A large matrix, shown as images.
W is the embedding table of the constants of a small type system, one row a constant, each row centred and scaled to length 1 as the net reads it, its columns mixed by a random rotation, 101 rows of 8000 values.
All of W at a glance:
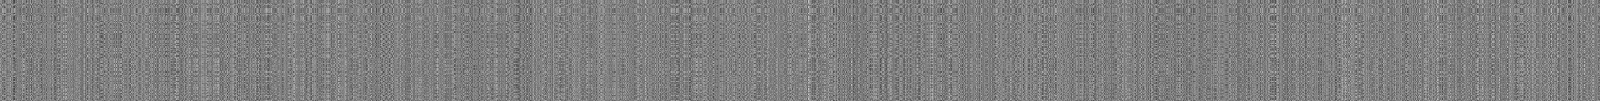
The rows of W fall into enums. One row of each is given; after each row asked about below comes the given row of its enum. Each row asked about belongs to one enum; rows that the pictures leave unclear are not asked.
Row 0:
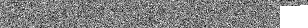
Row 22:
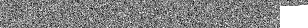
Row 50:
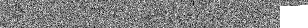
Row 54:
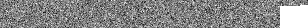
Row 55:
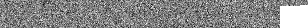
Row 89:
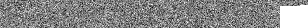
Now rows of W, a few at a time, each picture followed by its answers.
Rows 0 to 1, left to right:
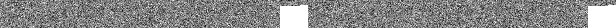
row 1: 89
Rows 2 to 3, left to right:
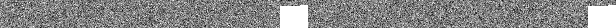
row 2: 0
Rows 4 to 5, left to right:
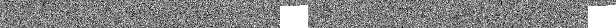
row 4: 55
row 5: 50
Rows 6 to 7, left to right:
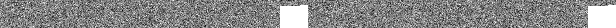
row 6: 0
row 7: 89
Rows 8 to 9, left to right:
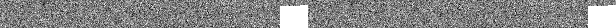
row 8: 55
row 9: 55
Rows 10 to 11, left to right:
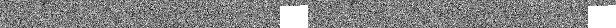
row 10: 55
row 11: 55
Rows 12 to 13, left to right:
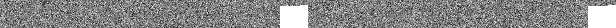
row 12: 55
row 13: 89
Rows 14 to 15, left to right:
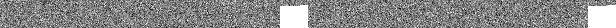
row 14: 55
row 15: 22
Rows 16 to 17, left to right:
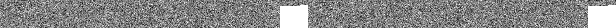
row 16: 89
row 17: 0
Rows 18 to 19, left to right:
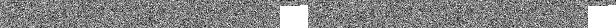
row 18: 0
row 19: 0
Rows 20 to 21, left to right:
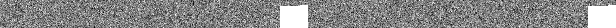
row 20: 50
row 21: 54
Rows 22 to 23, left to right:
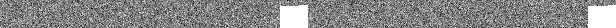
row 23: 55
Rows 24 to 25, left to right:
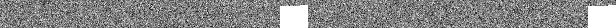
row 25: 54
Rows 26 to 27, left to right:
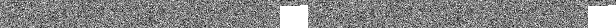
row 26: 0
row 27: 0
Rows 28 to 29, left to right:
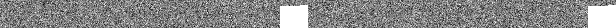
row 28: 55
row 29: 89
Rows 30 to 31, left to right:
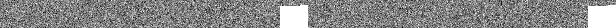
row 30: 54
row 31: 50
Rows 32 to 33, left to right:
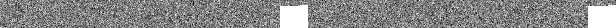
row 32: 50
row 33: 54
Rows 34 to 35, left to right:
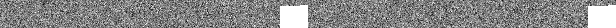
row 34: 55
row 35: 54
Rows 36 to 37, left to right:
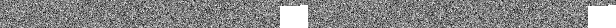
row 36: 54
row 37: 54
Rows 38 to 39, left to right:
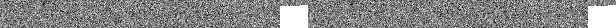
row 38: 55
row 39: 55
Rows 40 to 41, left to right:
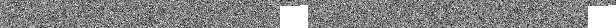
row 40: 0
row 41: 54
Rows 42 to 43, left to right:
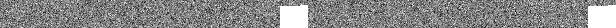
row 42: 54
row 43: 55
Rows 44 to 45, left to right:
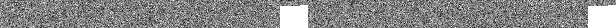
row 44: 0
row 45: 55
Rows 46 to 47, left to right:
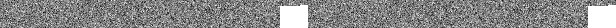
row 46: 54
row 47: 54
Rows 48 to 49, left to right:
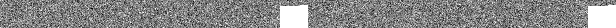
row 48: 22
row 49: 89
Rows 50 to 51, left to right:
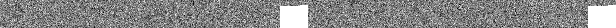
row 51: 55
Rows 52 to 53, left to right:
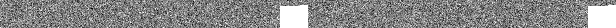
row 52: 22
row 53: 89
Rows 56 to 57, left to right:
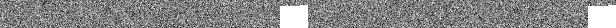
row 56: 55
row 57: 54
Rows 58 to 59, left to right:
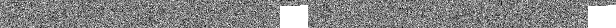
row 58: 0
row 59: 50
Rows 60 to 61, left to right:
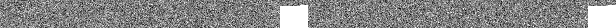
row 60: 89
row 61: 22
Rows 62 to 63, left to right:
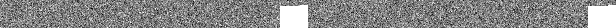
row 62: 22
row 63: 54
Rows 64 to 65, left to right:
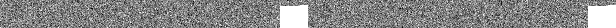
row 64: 22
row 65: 50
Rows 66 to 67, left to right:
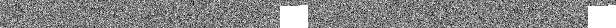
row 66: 50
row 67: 54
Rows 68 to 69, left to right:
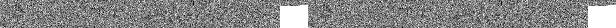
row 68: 50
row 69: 50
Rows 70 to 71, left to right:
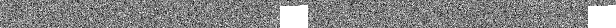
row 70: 22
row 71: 55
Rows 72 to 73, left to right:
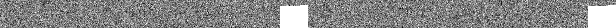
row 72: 55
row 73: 50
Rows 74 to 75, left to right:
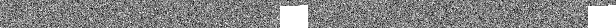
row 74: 22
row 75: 54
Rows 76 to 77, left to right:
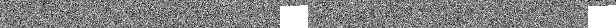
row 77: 0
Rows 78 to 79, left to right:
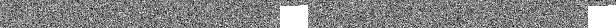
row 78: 22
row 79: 0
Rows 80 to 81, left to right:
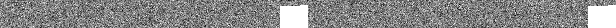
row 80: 0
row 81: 55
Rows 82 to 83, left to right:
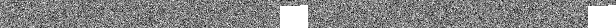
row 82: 0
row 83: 54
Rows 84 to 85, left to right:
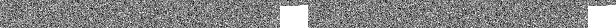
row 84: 22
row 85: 22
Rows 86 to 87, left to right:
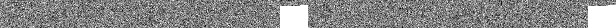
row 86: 0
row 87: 50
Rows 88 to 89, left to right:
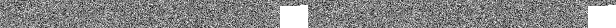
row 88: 89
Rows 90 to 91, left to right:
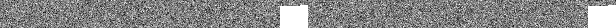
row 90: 54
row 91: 0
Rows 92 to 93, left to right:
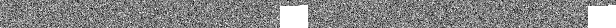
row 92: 22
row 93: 54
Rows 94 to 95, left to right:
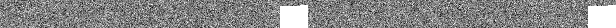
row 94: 89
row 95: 55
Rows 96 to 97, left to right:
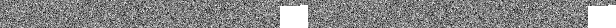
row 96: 54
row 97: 54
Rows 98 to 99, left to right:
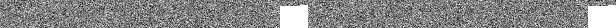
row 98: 89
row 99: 0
